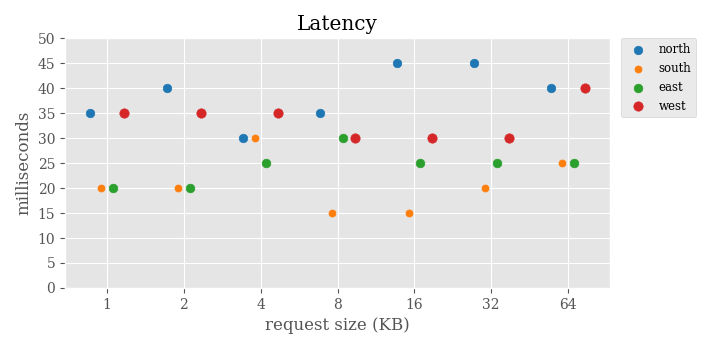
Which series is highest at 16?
north
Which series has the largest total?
north
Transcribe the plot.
Title: Latency
x-axis: request size (KB), ticks 1 2 4 8 16 32 64
y-axis: milliseconds, ticks 0 5 10 15 20 25 30 35 40 45 50
Legend: north, south, east, west
Values:
north: 35 40 30 35 45 45 40
south: 20 20 30 15 15 20 25
east: 20 20 25 30 25 25 25
west: 35 35 35 30 30 30 40
